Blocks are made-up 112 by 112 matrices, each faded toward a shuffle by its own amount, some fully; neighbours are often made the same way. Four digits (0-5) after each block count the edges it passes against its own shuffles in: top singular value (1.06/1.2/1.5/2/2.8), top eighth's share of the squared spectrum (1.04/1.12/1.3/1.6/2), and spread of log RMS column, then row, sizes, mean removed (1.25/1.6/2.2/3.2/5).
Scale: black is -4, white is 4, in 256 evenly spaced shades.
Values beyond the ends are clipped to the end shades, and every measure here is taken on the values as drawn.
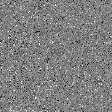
1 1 2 2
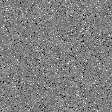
1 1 1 0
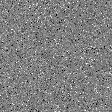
0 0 0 0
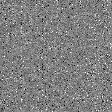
1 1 1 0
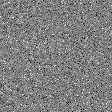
1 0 0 0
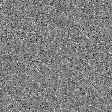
2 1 0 0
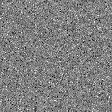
3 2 0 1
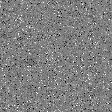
3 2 1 0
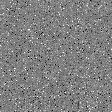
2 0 0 0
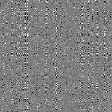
5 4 3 2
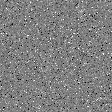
0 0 0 0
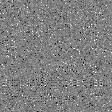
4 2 0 1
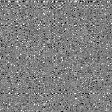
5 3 2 2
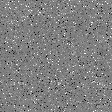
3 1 0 0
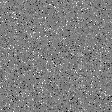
2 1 0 0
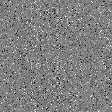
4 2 1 0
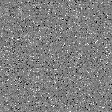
3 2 1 0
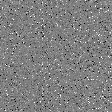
3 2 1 0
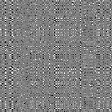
5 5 4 3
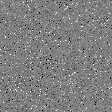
3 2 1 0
